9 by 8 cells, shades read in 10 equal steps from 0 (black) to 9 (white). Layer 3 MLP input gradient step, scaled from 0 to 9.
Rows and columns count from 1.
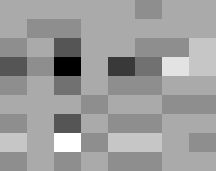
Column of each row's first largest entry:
1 1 8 7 2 1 2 3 2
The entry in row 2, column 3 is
5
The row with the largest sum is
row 8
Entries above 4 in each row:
8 8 7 4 7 8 7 8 8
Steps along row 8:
down up down up same down down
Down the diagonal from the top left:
6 5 3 6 5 6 6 5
